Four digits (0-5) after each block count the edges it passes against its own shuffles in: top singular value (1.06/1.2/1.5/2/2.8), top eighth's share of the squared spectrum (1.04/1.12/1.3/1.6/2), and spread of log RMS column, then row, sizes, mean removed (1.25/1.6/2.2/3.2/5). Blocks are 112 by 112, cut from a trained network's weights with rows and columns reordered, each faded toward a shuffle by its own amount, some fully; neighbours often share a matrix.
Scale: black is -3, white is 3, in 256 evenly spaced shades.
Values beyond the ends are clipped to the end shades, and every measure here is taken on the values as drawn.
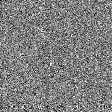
2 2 0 1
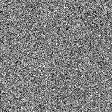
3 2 0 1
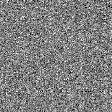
3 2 0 2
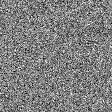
0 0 0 0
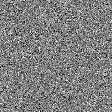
3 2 0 1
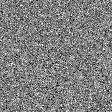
1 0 0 0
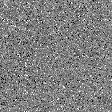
2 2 0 1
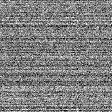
5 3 1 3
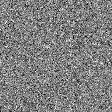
0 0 0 0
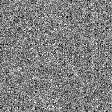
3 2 1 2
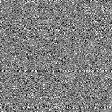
4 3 1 3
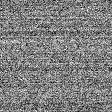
3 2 0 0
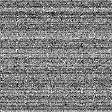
5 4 2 2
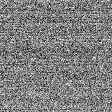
3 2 0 0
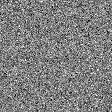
0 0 0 0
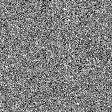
2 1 0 1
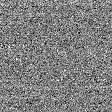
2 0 0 0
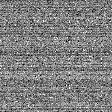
4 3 2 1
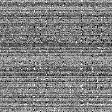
5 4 3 2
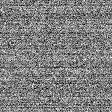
3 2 0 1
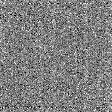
2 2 0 2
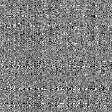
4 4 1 4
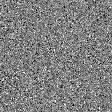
0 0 0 0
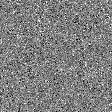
0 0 0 0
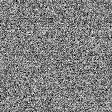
1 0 0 0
